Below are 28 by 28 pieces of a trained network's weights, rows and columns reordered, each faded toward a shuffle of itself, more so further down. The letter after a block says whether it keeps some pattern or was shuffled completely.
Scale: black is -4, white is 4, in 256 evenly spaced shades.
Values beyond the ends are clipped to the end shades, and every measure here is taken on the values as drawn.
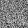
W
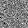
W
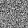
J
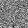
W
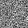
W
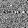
W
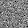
J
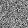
J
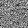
W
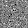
J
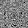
W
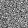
J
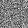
J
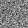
W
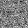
W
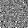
W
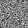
W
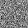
W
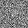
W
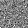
J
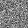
J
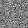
W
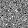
J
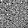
W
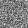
J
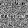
W
